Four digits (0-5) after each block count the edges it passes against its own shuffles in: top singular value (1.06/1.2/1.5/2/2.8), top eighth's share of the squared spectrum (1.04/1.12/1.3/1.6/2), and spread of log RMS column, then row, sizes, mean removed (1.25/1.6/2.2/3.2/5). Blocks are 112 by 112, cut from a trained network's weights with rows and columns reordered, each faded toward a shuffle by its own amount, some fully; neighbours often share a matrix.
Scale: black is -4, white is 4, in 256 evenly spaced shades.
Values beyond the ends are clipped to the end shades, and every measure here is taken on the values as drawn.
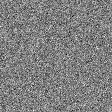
0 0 0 0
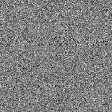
3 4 1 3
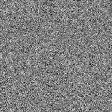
3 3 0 2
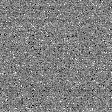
2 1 1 0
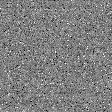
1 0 0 0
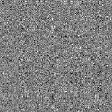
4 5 3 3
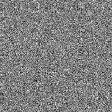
3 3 1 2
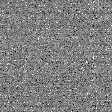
2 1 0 0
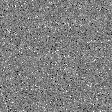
0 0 0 0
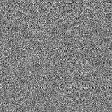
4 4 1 2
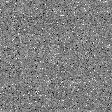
1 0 0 0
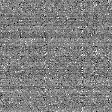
3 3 2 1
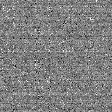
3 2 2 0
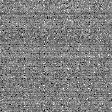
3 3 2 0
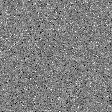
0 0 0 0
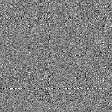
3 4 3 2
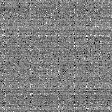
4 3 3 1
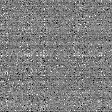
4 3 3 0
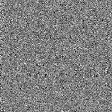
3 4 2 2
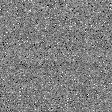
0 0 0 0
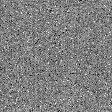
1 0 0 0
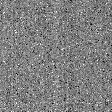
2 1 0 1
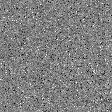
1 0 0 0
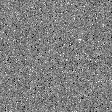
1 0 0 0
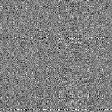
4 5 3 3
